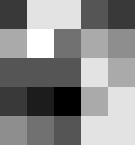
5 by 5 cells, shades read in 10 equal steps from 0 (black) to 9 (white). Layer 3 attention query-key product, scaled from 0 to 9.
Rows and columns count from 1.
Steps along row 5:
down down up same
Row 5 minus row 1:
3 -4 -5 5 6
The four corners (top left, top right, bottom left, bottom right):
2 2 5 8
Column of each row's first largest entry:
2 2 4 5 4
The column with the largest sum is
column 4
